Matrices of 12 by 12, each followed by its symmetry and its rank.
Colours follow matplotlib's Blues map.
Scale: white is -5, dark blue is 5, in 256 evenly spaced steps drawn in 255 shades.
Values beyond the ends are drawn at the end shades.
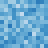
neither, full rank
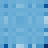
symmetric, rank one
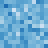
neither, full rank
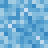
symmetric, full rank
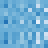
neither, rank two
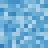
neither, full rank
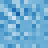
antisymmetric, rank two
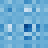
symmetric, rank one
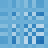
symmetric, rank one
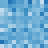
antisymmetric, rank two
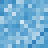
symmetric, full rank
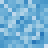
symmetric, full rank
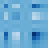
symmetric, rank one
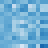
neither, rank two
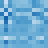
neither, rank two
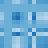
symmetric, rank one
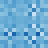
antisymmetric, rank two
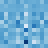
neither, rank two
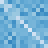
symmetric, full rank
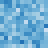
neither, full rank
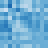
antisymmetric, rank two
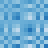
symmetric, rank one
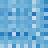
antisymmetric, rank two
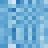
neither, rank two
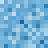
symmetric, full rank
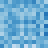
antisymmetric, rank two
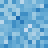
symmetric, full rank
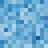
neither, full rank
